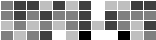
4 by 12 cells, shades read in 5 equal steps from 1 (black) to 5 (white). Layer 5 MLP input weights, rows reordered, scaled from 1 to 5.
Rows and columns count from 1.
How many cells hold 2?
14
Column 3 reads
2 3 4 3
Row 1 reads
3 2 2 4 2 4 2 5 4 4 2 2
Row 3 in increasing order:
2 2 2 3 3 3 3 4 4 4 4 4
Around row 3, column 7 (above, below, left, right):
2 1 3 4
